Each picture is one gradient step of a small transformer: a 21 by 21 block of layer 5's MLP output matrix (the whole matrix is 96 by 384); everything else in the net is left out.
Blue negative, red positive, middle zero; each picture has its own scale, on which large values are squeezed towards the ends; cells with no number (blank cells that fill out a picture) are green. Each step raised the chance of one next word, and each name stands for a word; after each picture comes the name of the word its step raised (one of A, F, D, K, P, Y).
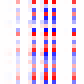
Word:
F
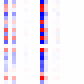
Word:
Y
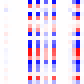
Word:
Y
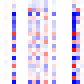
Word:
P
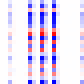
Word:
P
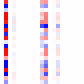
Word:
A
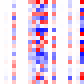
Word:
F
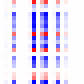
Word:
P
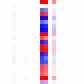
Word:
F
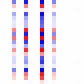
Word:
Y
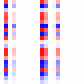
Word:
A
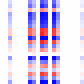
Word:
P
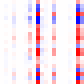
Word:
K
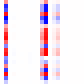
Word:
K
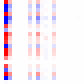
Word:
K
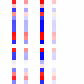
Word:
F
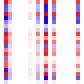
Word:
K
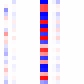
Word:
Y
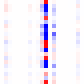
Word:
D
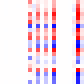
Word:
A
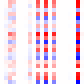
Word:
F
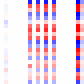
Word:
Y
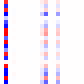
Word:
P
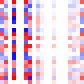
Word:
F
